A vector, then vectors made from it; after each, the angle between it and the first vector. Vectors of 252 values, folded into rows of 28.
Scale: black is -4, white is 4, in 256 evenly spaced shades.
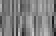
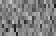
orthogonal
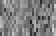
partly opposed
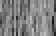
nearly parallel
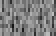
partly aligned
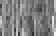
nearly opposite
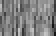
nearly parallel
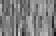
nearly parallel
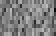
partly aligned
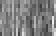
nearly opposite
